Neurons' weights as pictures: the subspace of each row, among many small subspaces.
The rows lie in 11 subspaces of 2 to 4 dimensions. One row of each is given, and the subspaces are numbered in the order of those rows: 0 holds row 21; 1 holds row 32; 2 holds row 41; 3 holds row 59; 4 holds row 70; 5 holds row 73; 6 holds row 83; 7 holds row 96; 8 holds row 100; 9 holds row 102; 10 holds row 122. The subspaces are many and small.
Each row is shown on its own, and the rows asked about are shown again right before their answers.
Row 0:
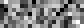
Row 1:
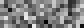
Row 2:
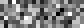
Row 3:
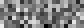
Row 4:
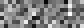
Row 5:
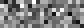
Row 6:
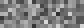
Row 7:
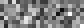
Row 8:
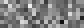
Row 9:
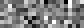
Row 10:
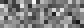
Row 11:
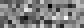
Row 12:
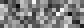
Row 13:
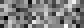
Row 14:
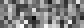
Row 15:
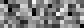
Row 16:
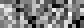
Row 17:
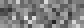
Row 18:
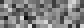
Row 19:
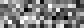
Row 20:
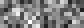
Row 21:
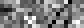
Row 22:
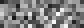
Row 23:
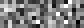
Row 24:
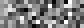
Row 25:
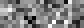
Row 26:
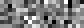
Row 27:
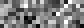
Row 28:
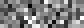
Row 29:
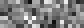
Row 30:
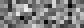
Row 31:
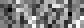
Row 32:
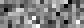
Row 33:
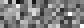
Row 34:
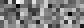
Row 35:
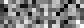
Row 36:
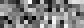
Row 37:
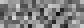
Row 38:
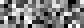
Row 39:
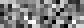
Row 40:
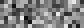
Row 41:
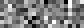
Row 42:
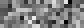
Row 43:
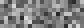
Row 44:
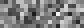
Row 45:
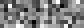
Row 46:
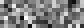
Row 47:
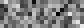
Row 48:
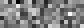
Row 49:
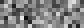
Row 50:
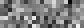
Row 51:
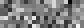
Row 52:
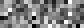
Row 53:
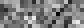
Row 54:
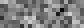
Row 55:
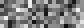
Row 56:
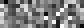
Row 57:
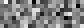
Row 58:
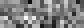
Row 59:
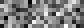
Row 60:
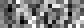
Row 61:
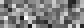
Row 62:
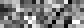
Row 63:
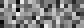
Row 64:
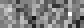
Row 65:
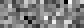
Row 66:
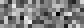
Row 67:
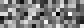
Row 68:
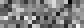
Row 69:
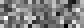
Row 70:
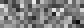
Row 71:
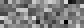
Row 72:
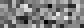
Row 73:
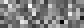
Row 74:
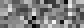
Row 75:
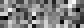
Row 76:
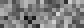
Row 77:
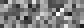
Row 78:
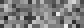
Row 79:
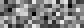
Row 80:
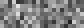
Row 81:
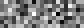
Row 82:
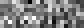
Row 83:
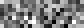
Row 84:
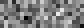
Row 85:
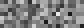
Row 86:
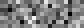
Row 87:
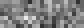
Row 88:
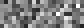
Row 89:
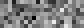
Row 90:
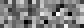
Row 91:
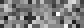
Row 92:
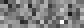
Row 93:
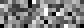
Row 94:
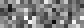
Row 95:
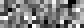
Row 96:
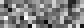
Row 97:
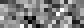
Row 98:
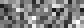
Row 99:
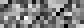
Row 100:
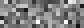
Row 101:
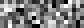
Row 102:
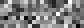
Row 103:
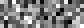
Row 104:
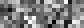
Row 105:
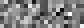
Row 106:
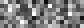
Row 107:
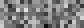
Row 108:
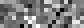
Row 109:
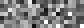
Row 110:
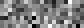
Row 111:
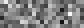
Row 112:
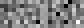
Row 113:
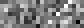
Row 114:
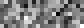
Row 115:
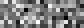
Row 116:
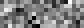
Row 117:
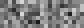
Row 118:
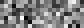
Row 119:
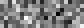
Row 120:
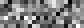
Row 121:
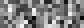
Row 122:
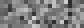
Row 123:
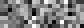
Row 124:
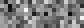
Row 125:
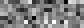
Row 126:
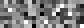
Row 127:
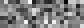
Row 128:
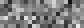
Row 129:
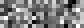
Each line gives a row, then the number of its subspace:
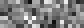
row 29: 10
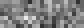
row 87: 10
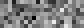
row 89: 8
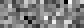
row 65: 2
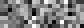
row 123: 10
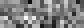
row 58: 10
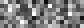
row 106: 0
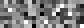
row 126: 7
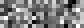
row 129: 3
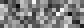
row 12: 0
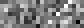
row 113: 1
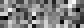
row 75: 3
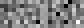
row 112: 1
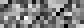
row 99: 9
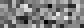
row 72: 8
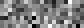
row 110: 9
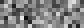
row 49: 7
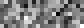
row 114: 10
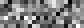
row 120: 9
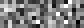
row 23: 1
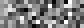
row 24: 10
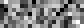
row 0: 0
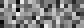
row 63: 6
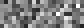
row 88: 8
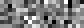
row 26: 2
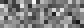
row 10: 4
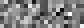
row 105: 9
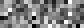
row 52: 9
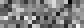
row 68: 9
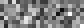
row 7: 2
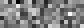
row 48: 10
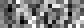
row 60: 4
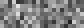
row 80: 10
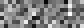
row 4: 2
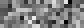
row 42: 10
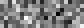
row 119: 2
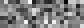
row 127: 8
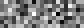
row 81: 1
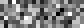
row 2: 2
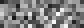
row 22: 6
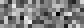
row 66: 7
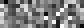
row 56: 6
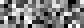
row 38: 7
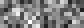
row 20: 1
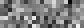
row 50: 9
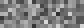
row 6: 3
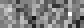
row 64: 4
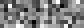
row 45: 6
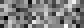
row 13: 3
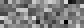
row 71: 8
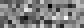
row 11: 8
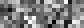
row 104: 0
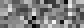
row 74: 10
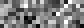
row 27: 10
